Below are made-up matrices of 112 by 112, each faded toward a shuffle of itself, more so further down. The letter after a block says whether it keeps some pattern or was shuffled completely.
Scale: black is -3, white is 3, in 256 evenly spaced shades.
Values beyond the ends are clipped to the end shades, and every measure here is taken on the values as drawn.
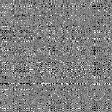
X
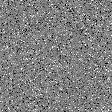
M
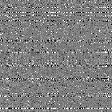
X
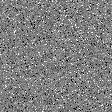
M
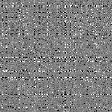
X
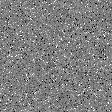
M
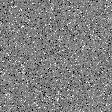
M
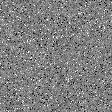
M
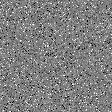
M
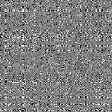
X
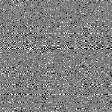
X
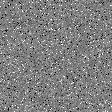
M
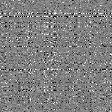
X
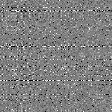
X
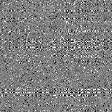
X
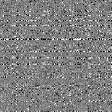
X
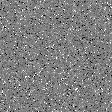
M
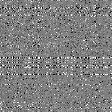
X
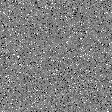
M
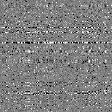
X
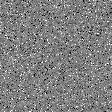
M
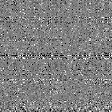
X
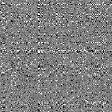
X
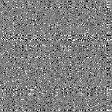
X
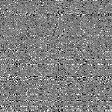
X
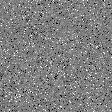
M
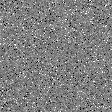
M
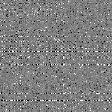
X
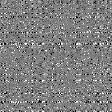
X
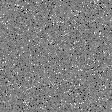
M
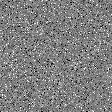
M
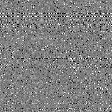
X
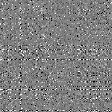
X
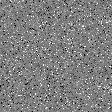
M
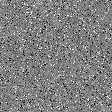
M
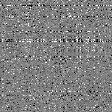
X
